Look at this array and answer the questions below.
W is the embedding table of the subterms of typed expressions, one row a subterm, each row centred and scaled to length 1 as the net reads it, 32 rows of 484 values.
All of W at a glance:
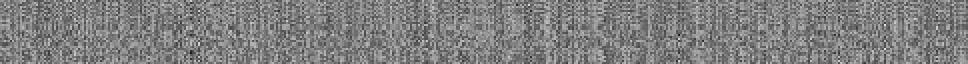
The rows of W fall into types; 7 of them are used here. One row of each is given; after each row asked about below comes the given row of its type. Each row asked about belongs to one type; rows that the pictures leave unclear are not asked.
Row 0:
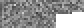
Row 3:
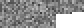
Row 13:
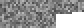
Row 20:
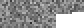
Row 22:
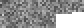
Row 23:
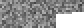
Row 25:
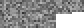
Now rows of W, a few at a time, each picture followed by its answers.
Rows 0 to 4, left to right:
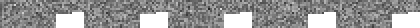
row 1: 25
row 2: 20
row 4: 25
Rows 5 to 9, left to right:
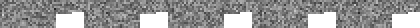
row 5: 0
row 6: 25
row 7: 13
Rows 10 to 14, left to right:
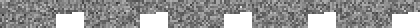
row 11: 3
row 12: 13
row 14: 13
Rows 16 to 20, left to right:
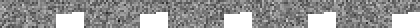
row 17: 3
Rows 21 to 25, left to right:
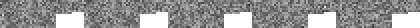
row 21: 22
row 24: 13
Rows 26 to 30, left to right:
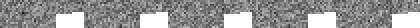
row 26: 3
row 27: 23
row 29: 25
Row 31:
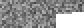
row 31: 23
